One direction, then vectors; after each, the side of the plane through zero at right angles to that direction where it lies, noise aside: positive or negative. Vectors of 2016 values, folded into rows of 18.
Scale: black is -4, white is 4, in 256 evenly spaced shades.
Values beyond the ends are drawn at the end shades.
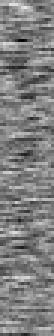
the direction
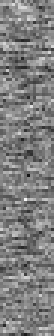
positive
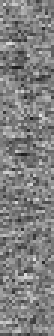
positive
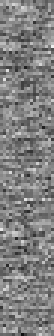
positive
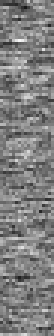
negative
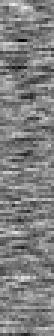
positive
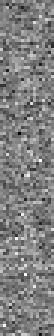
negative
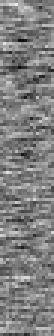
positive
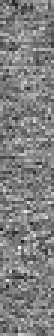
negative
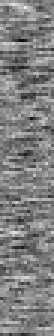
positive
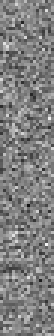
positive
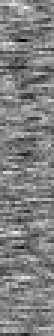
positive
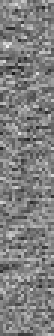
positive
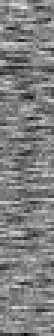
positive
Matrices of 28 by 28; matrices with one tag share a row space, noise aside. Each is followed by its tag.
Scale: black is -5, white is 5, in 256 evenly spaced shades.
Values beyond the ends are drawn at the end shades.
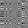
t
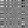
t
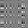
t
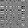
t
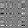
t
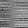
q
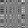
t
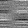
q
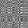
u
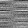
q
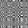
u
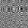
u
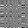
t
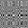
u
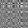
u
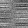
q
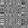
t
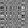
t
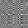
u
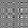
u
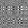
u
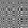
u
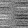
q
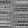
q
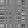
t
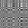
u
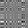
t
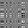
t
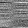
q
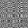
u
